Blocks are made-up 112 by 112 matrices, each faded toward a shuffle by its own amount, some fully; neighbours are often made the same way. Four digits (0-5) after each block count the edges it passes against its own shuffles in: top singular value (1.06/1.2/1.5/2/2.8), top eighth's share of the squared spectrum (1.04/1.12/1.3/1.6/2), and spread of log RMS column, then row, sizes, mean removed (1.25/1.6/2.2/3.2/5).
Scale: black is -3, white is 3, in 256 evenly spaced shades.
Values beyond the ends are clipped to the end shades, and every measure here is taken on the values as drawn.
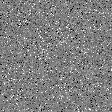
0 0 0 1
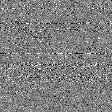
2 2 0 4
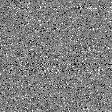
1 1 0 2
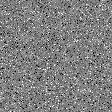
0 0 0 0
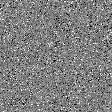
3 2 0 0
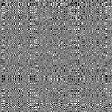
5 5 4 4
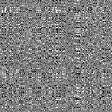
5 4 3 3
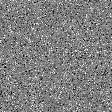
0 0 0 0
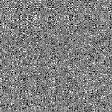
4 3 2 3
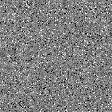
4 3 1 2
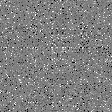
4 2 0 1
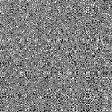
4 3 2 2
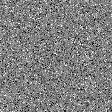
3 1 0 0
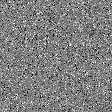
0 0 0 0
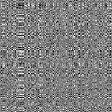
5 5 4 4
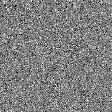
3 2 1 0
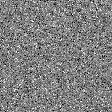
3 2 0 0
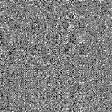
4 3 2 2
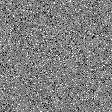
2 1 0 0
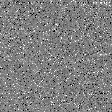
3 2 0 1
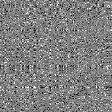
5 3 2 2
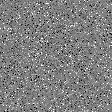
2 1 0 0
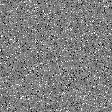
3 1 0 0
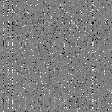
4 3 2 1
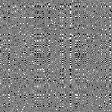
5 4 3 3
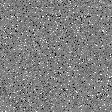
2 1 0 0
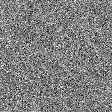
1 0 0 0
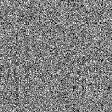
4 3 2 1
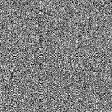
4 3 2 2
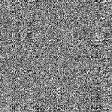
4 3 2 2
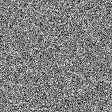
0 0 0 0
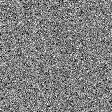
2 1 0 0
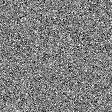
0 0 0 0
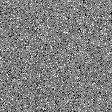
0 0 1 0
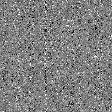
1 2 3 0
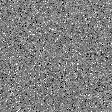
0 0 1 0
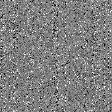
1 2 3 0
